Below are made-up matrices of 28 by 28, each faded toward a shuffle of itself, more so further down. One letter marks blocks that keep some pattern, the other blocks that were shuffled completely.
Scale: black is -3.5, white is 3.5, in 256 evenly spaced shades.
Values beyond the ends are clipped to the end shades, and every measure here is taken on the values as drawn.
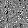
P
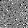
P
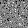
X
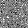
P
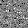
P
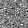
P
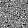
X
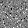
X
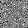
X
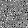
P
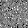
P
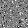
P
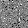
X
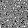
X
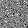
X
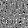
P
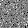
X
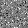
X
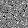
X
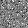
X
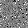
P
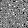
X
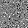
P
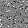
X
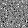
X
